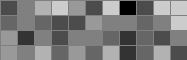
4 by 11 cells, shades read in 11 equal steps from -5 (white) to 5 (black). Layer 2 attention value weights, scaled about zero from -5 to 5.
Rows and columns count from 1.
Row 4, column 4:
1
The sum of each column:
1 3 -3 2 0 2 -4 11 5 -3 -4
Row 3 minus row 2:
-2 3 -1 0 -2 1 1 3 0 2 3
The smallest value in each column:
-1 0 -2 -3 -1 -1 -3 0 1 -3 -3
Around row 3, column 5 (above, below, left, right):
2 -1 2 0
